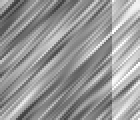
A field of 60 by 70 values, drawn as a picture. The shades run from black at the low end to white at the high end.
Grain: diagonal, up to the right. Seam: vertical, 80% of the way across, the right part higher. Average level on the scale: 60%.
